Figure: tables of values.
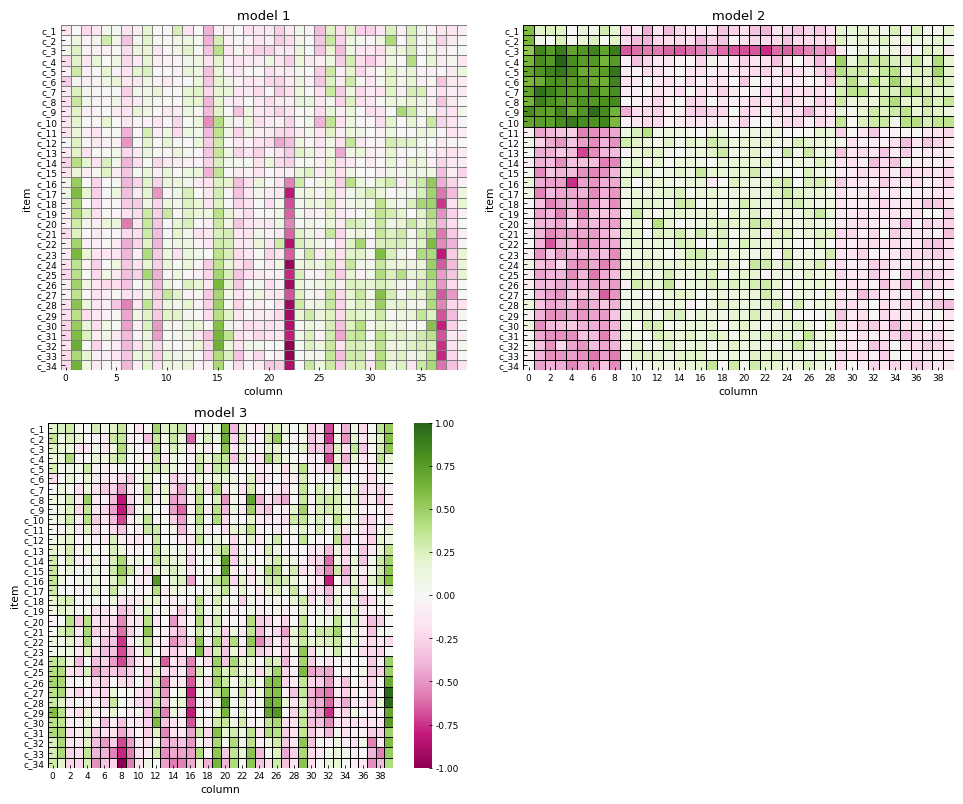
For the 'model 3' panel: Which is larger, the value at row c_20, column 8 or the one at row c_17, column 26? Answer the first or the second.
the second
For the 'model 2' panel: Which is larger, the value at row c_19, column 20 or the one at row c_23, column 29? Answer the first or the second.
the first
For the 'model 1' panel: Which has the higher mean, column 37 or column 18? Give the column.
18
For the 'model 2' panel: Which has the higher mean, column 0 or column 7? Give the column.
0
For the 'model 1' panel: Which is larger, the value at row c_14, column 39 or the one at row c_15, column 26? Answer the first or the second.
the second
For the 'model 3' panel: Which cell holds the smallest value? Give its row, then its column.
c_34, 8
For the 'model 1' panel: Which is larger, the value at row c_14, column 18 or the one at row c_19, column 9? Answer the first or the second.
the first
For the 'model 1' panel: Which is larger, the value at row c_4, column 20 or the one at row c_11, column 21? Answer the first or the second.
the first
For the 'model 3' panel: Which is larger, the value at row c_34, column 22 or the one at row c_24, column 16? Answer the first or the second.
the first
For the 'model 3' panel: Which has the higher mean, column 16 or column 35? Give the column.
35
